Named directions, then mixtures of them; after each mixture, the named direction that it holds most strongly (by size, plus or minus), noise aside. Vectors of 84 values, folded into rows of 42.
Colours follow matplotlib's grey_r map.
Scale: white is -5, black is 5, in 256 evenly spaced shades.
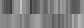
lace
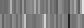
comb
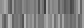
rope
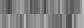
lace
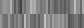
lace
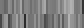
rope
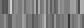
comb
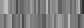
comb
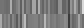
comb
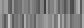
rope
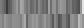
lace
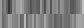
lace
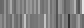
comb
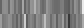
comb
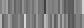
rope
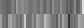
comb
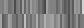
rope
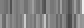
comb
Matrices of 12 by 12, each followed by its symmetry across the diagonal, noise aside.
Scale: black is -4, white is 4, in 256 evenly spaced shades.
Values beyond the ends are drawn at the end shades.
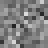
antisymmetric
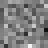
antisymmetric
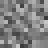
antisymmetric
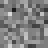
antisymmetric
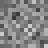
symmetric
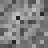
symmetric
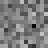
neither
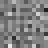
antisymmetric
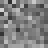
antisymmetric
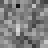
neither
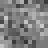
antisymmetric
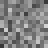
neither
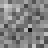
symmetric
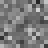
symmetric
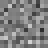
antisymmetric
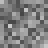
symmetric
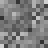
symmetric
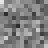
neither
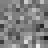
antisymmetric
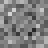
symmetric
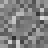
symmetric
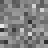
neither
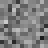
neither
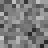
symmetric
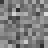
neither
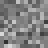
neither
